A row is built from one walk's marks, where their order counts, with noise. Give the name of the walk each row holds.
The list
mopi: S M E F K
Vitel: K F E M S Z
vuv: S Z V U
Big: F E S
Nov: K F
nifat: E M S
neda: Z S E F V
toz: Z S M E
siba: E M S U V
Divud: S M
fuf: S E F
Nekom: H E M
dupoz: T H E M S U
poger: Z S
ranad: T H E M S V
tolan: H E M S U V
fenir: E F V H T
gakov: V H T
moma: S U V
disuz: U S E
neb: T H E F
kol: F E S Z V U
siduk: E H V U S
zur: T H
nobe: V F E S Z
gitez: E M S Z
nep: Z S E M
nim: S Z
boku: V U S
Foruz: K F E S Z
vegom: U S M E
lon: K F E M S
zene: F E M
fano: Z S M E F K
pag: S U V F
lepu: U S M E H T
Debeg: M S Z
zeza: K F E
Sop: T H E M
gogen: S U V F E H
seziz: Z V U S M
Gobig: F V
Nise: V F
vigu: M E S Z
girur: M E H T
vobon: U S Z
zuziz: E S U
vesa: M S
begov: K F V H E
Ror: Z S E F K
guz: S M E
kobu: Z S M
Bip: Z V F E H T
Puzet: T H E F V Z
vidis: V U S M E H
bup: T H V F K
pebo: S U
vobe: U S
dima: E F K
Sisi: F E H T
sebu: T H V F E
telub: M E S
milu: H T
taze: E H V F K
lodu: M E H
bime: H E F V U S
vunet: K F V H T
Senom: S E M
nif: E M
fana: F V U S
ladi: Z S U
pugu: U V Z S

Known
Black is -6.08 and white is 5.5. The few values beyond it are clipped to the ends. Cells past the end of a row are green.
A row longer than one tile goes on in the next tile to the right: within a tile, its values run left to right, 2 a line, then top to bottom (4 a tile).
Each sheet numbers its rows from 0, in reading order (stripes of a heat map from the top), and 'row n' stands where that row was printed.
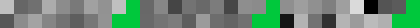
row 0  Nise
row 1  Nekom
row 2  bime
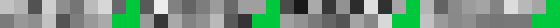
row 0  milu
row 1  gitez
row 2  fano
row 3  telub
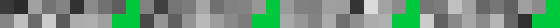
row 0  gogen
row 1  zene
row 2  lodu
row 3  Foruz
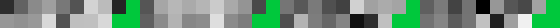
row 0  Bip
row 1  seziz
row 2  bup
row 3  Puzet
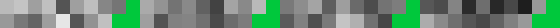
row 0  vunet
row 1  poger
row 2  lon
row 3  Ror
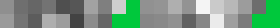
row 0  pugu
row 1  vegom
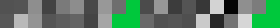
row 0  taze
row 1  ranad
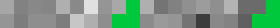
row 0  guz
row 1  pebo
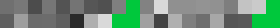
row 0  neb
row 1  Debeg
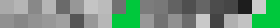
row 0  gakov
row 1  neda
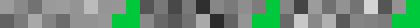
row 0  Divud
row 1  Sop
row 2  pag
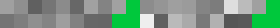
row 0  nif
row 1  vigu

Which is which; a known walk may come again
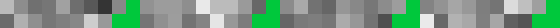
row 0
fuf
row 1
vegom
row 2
nifat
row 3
vigu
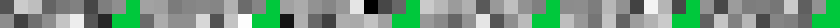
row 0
Vitel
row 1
fenir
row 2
bime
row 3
vunet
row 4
girur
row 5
pag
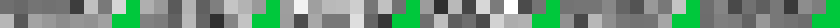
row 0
toz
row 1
zur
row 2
vobon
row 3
mopi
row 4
kobu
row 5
Nekom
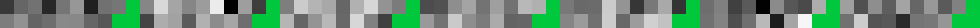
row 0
tolan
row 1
siduk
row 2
vuv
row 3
nobe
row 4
Sisi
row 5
Puzet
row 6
dima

